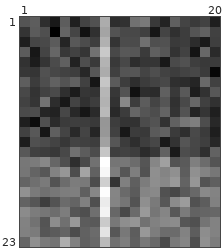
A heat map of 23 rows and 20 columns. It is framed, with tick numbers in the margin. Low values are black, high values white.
Seam: horizontal, 60% of the way down, the bottom part higher. Odd lines: column 9. Ninth with the highest average: bottom middle.
